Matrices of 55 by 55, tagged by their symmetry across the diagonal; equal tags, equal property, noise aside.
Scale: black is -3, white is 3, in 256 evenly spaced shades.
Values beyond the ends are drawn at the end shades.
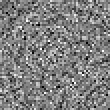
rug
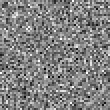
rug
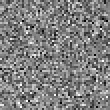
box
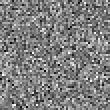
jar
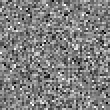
box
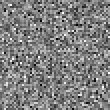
box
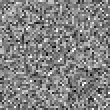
rug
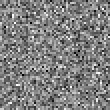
jar
